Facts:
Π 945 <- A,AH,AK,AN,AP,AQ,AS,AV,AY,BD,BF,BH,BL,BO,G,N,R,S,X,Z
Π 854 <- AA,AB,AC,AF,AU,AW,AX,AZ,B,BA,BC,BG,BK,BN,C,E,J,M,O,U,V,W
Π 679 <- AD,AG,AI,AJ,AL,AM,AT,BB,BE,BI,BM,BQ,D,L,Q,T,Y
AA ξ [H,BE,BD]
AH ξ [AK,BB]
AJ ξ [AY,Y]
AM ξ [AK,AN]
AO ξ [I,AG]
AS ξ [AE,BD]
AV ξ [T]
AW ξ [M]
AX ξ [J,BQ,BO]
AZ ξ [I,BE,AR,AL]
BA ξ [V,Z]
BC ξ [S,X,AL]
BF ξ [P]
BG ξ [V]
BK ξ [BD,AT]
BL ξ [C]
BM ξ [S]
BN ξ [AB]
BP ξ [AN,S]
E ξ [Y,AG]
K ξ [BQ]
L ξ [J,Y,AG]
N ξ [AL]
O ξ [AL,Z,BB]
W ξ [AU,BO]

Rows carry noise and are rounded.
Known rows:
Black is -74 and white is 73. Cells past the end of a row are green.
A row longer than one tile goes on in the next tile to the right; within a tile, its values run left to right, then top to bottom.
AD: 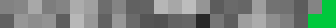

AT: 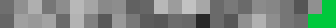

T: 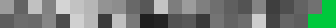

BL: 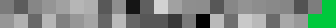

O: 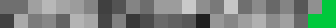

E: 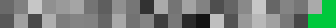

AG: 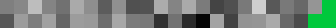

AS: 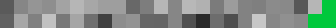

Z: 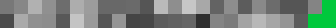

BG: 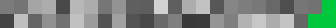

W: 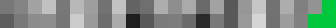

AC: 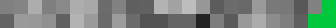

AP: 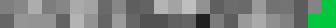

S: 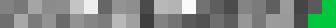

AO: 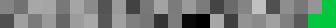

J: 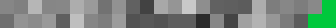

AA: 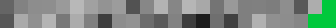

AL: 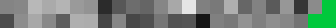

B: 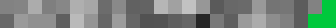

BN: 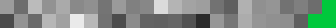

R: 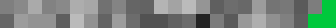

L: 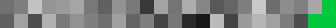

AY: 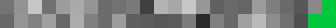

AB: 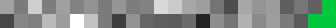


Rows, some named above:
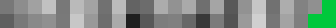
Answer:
W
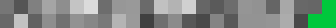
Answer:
BP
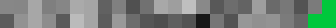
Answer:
AR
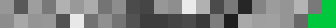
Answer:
BQ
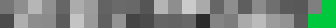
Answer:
Z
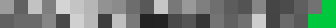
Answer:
T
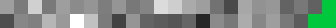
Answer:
AB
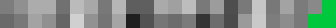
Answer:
BO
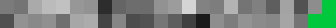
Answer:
N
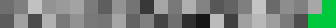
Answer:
L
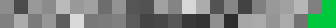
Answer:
K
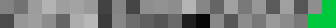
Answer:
AZ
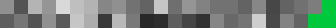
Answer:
AV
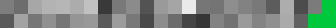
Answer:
BC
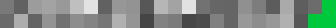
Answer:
BM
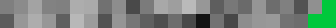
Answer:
BE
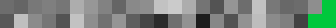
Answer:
AK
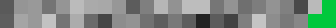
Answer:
BD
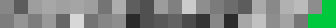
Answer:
AX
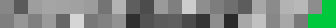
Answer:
AX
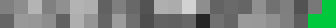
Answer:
X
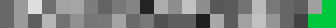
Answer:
Y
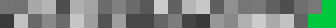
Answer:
BA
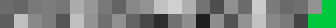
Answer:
AK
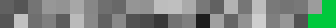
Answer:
AH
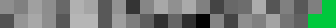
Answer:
I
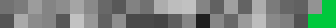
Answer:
BB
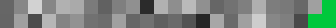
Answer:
AJ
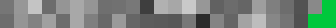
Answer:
AY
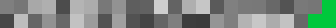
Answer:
BG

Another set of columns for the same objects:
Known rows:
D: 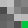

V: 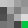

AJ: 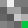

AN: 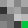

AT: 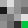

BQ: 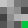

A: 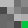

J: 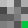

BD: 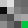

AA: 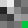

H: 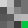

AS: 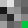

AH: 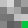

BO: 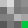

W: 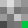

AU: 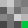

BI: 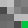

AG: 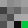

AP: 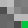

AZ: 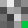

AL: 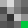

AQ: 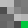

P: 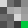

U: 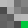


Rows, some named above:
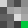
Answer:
P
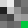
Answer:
AA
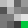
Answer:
AK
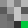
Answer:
BP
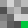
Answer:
AM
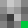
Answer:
O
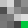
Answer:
AK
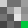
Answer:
BF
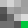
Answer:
BG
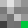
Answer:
W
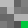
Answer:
BB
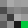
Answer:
E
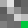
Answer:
AY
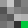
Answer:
Y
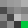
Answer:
AO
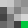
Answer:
V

